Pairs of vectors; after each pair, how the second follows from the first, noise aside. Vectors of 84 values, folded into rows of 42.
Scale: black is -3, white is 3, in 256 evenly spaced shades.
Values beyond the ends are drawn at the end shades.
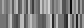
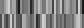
shuffled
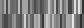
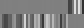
partly zeroed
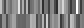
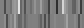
partly zeroed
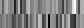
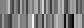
shuffled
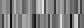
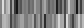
shuffled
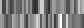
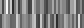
shuffled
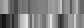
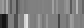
partly zeroed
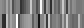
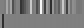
partly zeroed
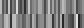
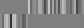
partly zeroed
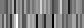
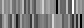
shuffled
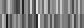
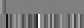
partly zeroed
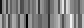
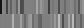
partly zeroed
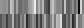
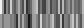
shuffled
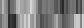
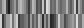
shuffled
